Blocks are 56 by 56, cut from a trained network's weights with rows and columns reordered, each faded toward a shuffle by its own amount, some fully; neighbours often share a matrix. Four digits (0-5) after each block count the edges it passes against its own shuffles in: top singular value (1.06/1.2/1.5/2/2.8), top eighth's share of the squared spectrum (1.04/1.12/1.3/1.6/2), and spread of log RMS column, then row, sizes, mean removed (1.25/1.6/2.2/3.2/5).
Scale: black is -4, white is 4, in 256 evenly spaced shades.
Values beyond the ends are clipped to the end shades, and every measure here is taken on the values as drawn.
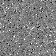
1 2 0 1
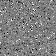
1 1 0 0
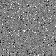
1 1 0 0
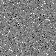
1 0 0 0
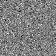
1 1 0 0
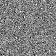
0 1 0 0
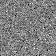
0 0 0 0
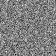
0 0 0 0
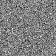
1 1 0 0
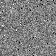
0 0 0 0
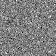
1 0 0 0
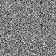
2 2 1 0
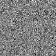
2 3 1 1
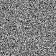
1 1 0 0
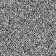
0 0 0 0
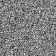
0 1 0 0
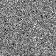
1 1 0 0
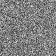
0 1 0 0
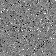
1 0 0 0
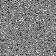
2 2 0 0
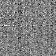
3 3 1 2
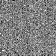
2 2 0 1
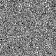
2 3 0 1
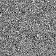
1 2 0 1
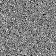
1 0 0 0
